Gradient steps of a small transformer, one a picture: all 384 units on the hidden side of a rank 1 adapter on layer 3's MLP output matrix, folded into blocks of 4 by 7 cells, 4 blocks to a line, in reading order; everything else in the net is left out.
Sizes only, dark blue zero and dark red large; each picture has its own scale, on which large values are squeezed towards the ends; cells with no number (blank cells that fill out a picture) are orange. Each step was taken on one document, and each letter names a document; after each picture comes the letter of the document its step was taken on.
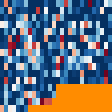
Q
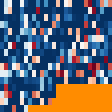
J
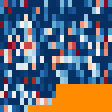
Q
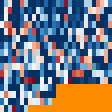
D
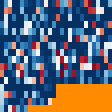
D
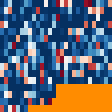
D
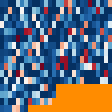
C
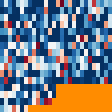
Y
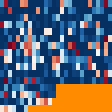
Q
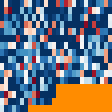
D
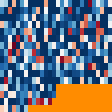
Q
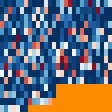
C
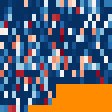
Y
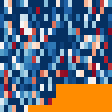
J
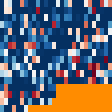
J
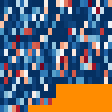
C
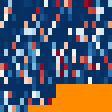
D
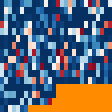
D
